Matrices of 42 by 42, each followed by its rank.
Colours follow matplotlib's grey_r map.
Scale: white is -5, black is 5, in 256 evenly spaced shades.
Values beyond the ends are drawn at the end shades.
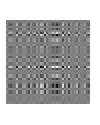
one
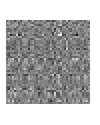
five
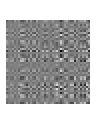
two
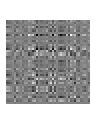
two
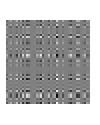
one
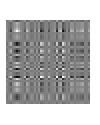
one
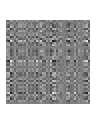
two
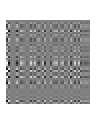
one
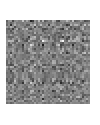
five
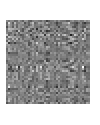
five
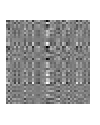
two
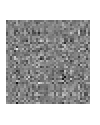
five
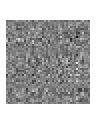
five
